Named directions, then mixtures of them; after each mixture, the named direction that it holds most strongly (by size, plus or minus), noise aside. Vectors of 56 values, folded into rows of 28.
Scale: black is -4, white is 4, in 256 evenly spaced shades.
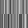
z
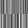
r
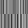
r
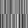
r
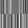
r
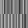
z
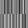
z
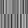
r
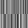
r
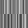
z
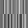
z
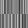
r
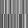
z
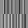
z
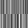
r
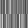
r
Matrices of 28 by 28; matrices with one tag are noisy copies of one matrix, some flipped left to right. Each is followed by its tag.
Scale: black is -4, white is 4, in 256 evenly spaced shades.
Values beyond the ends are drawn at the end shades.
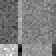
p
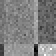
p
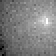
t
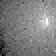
t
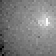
t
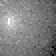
t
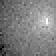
t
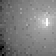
t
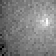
t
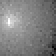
t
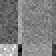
p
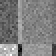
p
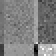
p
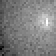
t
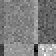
p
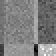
p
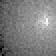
t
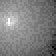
t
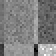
p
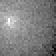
t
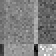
p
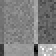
p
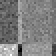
p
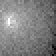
t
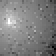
t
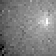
t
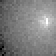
t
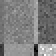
p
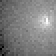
t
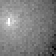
t
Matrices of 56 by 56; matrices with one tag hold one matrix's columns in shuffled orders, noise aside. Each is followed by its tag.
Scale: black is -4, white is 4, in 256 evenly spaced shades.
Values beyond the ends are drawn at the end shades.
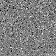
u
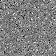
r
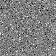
u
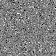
r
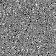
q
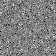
q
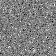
q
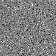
q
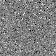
r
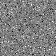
q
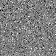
u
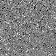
u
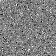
q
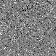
u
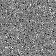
q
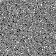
q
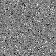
q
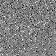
u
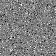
q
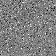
u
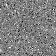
q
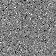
r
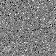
r
